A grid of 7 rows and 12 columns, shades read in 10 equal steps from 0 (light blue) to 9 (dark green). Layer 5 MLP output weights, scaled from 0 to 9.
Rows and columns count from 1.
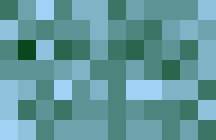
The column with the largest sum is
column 7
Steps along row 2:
up up down same down up up up down down up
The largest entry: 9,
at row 3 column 2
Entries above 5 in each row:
2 1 6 1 1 3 1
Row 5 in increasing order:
0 0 0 1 2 2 2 2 4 5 5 6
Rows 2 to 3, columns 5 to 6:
4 2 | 6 3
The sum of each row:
40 43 61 48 29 51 40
